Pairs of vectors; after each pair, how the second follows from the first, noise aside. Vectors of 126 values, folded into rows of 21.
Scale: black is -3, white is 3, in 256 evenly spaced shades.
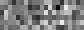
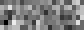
wrapped around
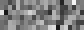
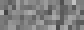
shrunk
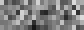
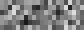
wrapped around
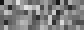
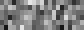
wrapped around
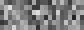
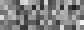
wrapped around
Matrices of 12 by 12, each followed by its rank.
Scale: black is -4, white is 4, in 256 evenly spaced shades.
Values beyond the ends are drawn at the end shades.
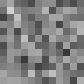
full rank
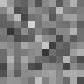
full rank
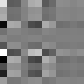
one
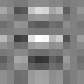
one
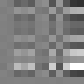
one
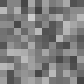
full rank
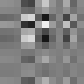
one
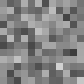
full rank
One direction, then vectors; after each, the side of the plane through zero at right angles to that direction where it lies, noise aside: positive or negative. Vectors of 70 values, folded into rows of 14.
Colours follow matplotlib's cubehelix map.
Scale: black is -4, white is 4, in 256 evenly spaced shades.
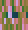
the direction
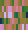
positive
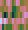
positive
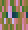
positive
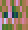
positive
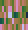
positive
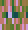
positive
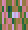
negative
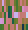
negative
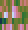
negative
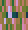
positive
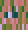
positive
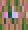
negative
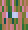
negative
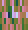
negative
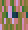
positive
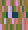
positive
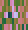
negative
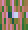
negative
